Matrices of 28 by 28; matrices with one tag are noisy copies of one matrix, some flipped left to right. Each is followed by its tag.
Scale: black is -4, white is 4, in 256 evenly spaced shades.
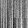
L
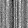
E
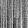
L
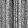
E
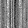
E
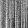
L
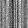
E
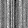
E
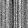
E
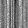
E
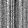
E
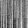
L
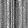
E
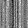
E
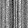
E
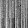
L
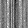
E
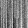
L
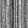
E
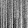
L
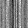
E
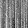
L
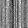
E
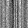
E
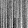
L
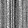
E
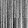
L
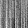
L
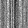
E
